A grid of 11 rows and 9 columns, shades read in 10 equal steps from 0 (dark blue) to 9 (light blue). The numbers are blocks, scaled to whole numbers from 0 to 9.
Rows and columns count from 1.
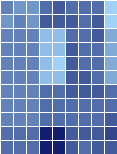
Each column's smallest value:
4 4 4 0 0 3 3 3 2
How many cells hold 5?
23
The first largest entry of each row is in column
9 9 4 4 5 4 1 1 1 1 1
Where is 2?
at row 10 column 9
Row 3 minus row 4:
0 0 0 0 0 1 0 -1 0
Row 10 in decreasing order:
4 4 4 3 3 3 2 0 0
